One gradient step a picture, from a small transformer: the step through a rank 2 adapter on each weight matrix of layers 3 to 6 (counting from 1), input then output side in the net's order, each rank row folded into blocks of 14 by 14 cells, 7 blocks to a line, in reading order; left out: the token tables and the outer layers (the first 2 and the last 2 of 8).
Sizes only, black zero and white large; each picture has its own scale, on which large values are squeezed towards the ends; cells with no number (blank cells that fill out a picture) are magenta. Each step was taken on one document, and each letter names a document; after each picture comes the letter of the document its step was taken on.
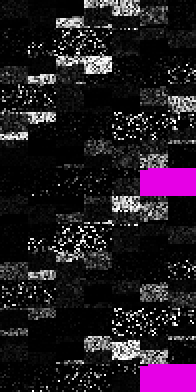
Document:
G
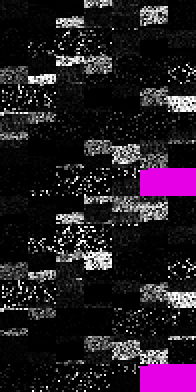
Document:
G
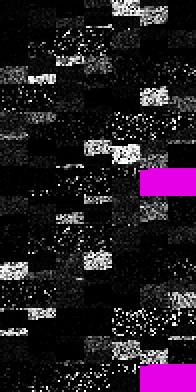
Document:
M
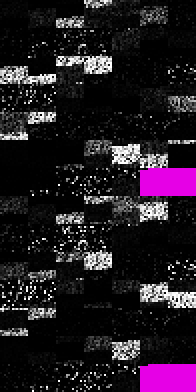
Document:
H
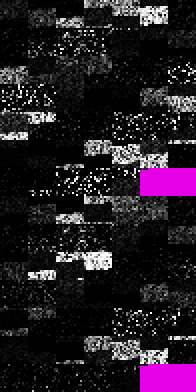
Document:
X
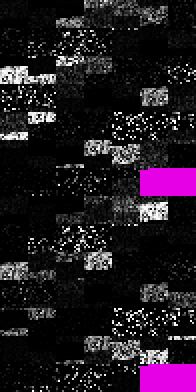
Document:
G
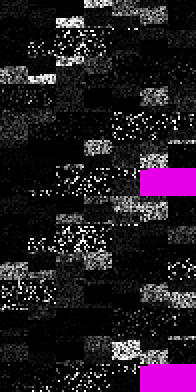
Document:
G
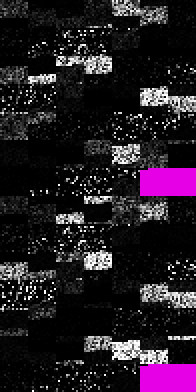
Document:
H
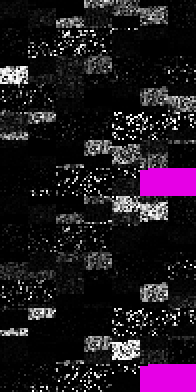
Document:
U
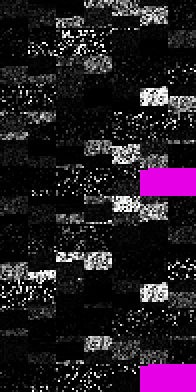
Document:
U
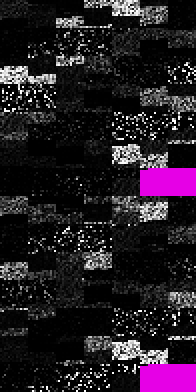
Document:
M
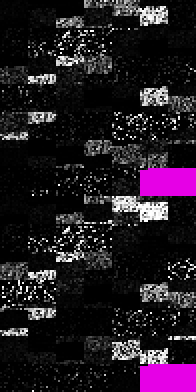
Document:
X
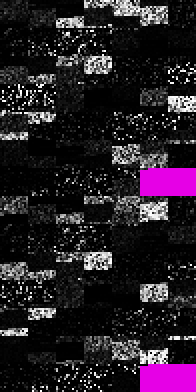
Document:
U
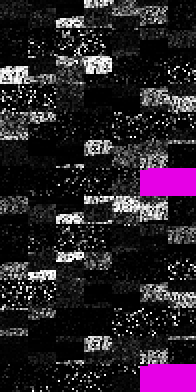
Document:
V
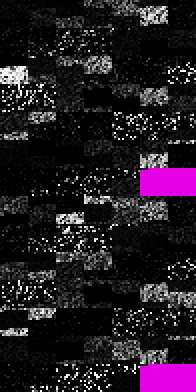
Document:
U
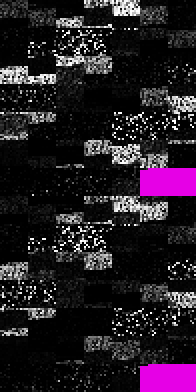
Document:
V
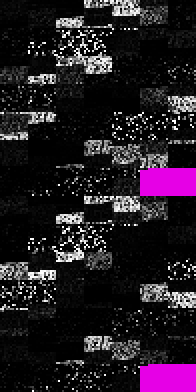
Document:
V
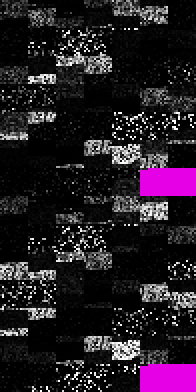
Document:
V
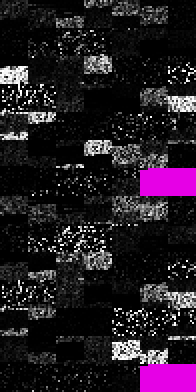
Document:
U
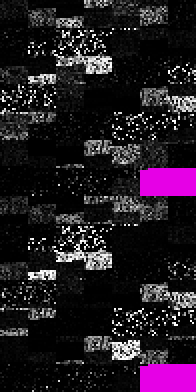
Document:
V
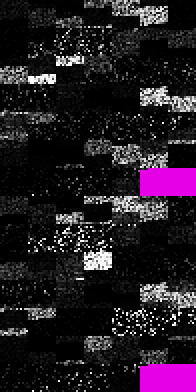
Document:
M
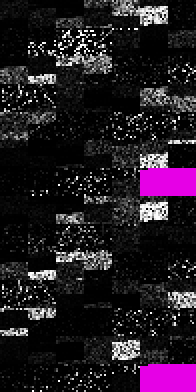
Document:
X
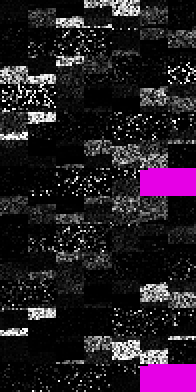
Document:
G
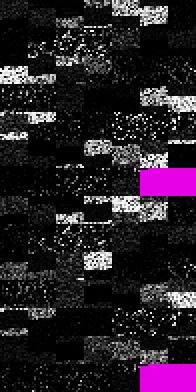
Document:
M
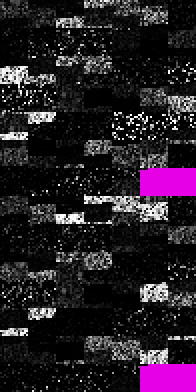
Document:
U
